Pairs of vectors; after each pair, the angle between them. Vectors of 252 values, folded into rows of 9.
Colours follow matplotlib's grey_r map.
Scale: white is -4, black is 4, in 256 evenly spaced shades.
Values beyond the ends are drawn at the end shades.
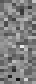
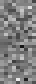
nearly opposite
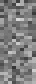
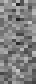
nearly opposite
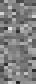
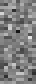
partly aligned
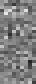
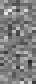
nearly parallel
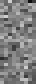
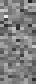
partly aligned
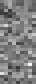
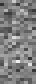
partly aligned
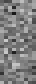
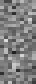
nearly parallel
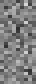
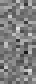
nearly opposite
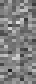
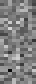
nearly parallel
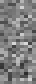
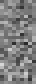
nearly opposite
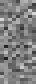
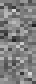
orthogonal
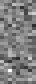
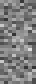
partly aligned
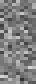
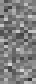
orthogonal
